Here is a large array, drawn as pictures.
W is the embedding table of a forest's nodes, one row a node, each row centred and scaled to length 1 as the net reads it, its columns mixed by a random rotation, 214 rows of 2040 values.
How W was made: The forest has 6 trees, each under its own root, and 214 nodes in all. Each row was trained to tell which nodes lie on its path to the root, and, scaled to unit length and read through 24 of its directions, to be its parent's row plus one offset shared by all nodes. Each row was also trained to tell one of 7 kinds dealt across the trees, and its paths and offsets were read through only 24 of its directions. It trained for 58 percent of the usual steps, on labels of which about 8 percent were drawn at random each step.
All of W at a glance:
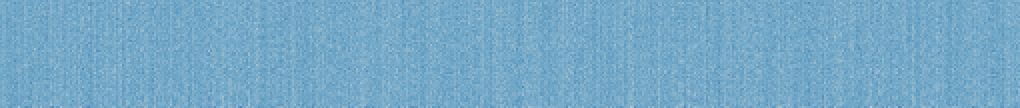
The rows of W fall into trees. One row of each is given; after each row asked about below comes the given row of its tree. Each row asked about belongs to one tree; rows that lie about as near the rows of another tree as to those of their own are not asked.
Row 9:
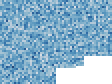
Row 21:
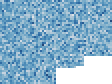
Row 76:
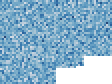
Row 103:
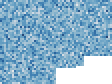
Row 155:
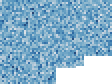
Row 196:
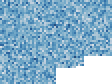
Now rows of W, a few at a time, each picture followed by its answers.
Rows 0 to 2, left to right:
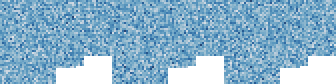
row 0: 9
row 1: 21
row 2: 103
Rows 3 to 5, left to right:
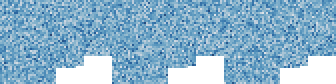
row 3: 196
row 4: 9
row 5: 155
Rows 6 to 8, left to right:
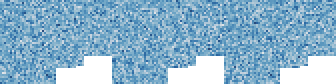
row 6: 21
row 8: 103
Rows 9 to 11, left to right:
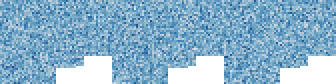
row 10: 103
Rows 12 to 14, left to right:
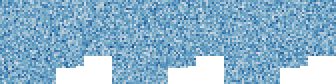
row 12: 196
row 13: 9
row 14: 103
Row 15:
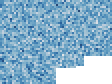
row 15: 103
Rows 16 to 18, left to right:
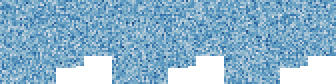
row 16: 9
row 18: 103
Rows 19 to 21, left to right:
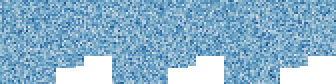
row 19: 9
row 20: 155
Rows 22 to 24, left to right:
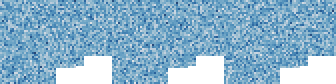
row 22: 9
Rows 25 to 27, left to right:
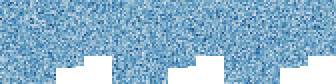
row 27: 103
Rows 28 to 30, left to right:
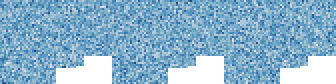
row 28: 76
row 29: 9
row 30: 196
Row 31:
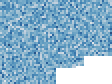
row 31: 9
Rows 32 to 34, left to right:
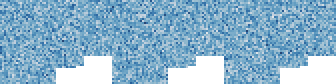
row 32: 103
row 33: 9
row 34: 103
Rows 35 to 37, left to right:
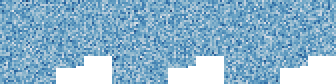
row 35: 103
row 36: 103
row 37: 196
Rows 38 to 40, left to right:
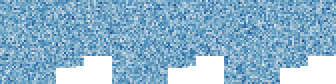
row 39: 196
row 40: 21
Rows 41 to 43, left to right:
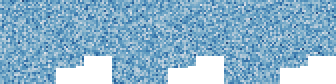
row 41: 155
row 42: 76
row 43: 155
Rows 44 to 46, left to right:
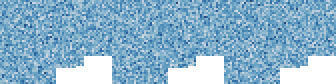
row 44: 103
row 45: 196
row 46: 103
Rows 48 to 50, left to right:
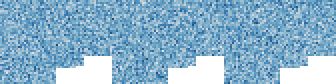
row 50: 103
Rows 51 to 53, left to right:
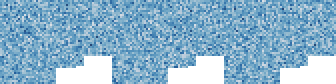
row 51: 21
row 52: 76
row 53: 21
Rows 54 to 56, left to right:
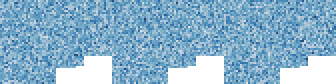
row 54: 196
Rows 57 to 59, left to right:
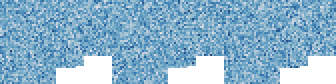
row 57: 21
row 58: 9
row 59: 103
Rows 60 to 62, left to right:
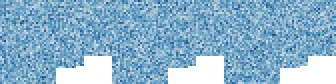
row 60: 9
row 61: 103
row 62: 196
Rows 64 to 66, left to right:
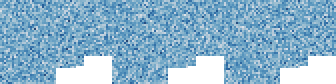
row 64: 196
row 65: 9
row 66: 9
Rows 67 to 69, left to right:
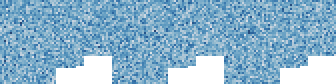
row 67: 9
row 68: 103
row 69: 21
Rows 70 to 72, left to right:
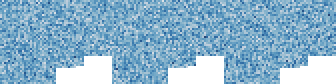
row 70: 196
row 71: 9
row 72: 9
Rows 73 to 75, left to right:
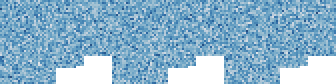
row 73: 21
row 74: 9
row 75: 103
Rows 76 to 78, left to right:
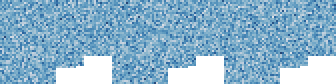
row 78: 103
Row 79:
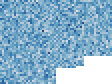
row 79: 76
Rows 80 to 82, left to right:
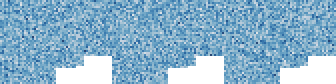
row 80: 155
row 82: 196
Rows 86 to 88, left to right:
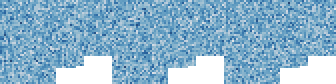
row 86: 103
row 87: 155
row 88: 9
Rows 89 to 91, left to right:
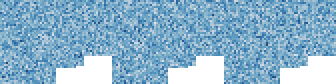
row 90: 21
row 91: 21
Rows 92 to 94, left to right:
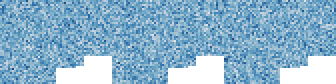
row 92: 76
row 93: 196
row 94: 103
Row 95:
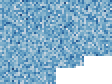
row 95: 155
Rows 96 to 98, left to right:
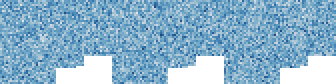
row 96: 155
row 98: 196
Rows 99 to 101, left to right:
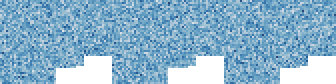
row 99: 155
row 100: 155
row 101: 9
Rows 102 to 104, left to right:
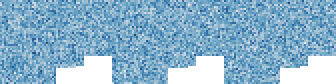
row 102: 9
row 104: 76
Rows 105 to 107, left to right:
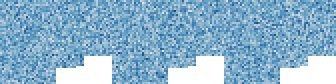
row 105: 9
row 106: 196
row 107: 196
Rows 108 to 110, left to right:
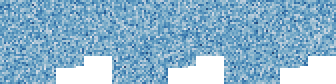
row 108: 9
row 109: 196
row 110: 9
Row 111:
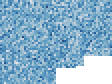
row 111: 196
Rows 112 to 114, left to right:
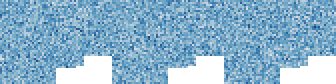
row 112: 196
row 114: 103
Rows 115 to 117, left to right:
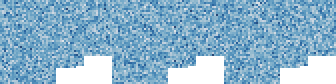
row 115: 196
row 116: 9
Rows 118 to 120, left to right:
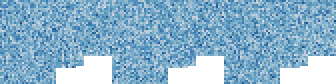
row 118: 103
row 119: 196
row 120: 21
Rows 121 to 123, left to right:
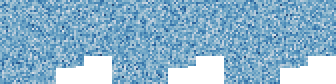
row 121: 9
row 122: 103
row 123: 103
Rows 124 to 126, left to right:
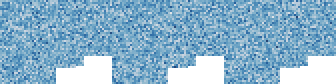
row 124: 9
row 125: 76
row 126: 76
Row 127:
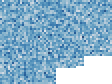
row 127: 196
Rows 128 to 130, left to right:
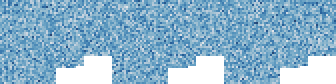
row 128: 196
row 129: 103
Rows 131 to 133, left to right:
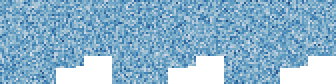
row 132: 155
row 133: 21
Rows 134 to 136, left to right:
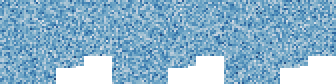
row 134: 196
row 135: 196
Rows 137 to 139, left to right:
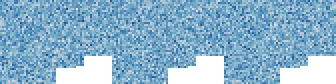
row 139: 9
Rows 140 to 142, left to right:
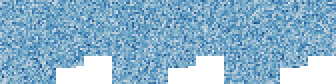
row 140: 196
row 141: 9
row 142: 103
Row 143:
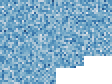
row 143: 103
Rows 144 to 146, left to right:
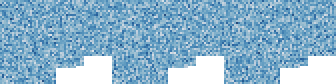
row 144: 103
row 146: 9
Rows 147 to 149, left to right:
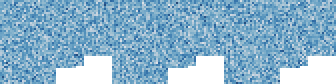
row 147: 196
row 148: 196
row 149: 76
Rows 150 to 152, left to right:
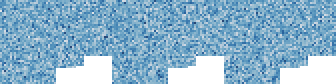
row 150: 9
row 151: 21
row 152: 155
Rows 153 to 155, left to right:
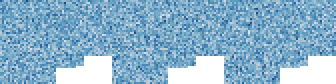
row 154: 103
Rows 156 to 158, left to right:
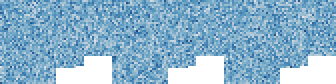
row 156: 9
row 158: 196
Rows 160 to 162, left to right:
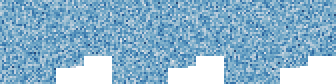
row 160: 196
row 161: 196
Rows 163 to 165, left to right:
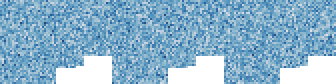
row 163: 9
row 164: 9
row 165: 196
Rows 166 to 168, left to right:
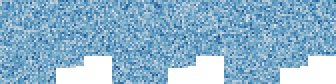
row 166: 9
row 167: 196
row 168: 155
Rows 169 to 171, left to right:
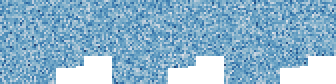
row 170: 76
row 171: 9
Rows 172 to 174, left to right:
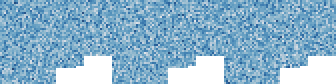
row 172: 9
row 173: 103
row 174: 76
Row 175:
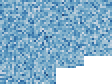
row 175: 103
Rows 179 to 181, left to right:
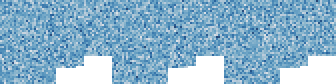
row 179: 196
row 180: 9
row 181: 155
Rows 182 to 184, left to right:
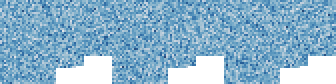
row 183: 9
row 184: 9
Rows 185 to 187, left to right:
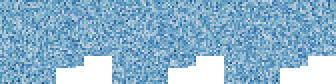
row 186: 196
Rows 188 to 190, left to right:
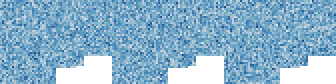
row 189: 196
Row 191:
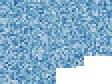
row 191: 196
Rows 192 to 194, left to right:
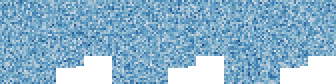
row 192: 76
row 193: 21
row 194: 196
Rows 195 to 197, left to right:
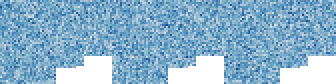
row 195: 9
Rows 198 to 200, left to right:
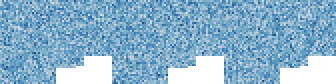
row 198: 9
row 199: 76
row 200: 196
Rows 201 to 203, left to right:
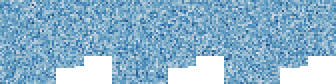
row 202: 196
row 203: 103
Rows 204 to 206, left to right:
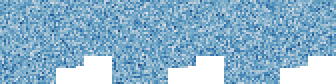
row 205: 9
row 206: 196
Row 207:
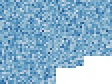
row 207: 76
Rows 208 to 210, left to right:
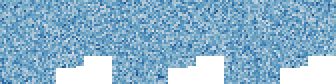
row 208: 76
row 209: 155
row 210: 196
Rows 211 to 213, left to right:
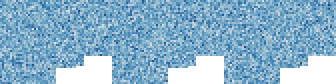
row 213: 196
